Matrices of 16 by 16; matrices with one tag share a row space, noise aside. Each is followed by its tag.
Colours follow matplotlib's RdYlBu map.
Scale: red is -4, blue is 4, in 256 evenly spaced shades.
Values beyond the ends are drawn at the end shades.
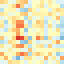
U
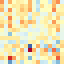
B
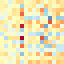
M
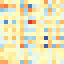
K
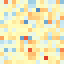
K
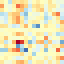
U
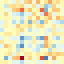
M
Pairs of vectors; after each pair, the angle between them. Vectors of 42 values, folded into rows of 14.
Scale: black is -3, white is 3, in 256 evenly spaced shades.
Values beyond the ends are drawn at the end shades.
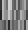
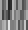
nearly opposite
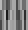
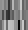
partly aligned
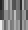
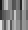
nearly parallel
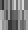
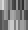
nearly opposite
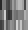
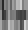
orthogonal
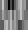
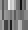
nearly opposite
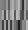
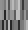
nearly parallel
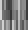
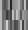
partly aligned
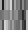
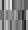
nearly parallel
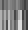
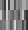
orthogonal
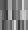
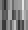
nearly parallel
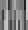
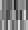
partly opposed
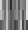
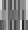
nearly parallel
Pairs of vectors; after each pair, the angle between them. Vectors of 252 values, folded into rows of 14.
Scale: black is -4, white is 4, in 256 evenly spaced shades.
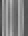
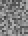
orthogonal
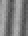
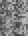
partly opposed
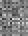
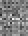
nearly parallel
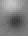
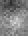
nearly opposite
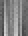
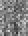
partly opposed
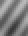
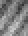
nearly opposite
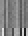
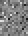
orthogonal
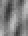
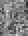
partly opposed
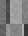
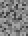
orthogonal
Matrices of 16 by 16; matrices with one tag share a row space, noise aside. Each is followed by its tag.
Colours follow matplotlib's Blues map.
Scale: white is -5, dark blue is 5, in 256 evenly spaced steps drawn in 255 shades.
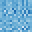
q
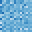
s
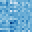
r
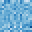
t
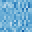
q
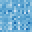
q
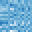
r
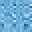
t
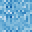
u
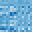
r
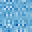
u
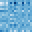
r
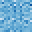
t
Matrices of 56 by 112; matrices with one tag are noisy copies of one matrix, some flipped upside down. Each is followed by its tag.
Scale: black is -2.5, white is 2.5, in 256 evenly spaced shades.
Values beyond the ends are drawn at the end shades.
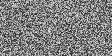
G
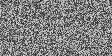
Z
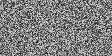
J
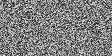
J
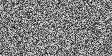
J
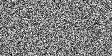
J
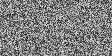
Z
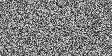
J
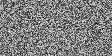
J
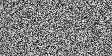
J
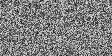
Z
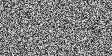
J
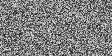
G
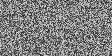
Z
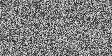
Z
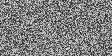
G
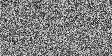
Z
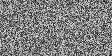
Z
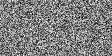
J
